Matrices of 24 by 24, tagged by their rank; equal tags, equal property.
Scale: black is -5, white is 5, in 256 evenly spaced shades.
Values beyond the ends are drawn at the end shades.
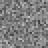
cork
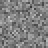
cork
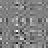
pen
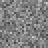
cork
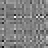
pen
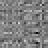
pen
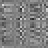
pen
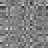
pen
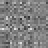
pen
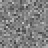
cork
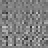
pen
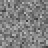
cork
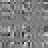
pen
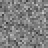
cork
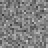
cork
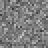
cork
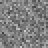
cork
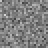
cork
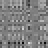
pen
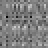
pen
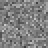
cork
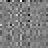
pen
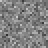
cork
